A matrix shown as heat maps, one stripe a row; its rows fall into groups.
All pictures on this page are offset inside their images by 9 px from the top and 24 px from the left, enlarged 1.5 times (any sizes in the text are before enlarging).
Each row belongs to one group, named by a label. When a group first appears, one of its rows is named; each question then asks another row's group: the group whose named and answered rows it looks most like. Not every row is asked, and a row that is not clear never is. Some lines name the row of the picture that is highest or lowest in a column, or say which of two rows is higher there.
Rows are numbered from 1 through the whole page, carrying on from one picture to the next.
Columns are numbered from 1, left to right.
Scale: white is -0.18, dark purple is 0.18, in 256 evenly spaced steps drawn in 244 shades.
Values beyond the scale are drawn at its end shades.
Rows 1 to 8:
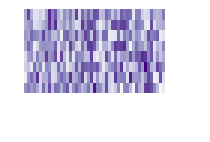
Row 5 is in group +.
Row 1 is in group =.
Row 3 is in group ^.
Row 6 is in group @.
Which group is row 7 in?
+
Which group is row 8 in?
^
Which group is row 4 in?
=
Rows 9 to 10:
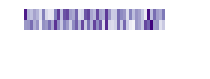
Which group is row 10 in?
^
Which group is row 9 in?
^
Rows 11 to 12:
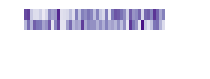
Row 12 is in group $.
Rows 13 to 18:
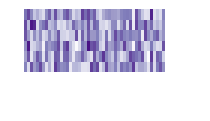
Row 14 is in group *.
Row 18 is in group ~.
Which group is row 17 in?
$
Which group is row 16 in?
=
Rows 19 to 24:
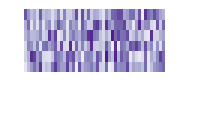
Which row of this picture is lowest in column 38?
23
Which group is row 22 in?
+
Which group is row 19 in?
@
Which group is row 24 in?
~
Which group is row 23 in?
~
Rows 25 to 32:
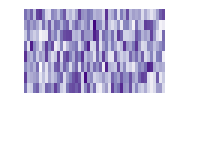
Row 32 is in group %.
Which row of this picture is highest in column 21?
31
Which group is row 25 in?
~
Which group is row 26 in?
^
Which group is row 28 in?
*
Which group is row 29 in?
$
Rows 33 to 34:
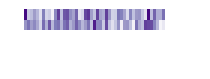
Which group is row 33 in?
^
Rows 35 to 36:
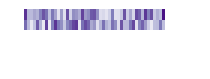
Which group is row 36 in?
%
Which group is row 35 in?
*
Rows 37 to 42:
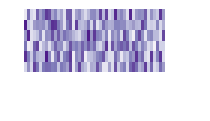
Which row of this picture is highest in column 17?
40
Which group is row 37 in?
+
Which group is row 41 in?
$
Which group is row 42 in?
+
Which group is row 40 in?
%
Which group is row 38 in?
%
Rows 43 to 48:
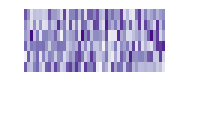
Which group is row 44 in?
@
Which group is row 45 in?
^
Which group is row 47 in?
+
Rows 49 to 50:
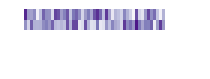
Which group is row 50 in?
*
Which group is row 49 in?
^
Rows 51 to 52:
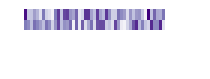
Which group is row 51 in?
^
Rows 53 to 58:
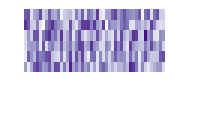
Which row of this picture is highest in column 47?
57
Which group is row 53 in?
@
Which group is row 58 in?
$
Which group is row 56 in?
+
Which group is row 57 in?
+
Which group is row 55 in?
+
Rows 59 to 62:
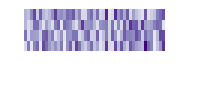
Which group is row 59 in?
~
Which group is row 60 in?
$
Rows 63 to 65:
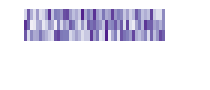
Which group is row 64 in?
@
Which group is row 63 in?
=
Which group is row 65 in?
~
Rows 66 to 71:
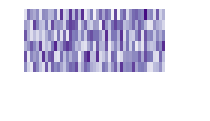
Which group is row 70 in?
*
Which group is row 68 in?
@
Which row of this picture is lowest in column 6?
66
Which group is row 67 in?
%
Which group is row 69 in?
~
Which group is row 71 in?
%
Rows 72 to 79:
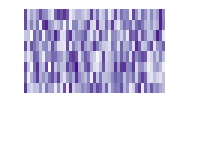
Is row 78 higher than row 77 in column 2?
No
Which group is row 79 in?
@
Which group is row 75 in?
*
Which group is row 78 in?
%
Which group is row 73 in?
*
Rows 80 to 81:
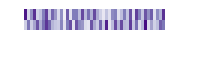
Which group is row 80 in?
*
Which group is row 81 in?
+
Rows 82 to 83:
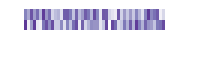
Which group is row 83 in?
*
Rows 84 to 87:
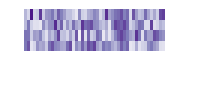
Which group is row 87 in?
=
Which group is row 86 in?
@
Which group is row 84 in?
~
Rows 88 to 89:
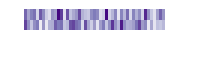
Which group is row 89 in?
%
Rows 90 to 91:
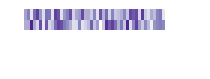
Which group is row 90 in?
$
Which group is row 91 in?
~
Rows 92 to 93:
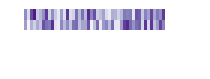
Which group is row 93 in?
*
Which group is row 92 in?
*
